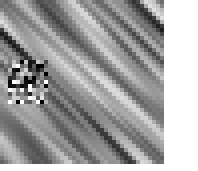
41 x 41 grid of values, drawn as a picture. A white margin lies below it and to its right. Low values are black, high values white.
The bottom left is the calmest part. The halves do not mirror each other. The middle left is the roughest part. Streaks slant down to the right. An odd patch, rougher than its surroundings, sits in the middle left.
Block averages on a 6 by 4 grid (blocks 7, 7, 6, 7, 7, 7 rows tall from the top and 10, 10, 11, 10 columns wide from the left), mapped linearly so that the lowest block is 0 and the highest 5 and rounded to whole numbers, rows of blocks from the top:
3131 | 2341 | 0443 | 3153 | 2114 | 2212
